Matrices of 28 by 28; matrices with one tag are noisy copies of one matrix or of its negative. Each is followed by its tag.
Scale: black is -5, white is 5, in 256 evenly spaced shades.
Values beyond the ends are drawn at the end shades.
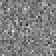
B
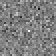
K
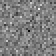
K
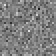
K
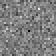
K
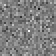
K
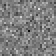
K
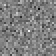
K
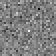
K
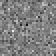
B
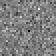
K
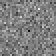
K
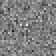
B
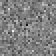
B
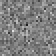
B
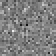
B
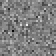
B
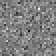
K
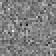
B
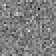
K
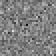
B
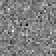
B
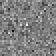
B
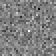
K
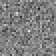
K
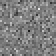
K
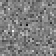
B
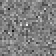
B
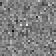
B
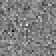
B
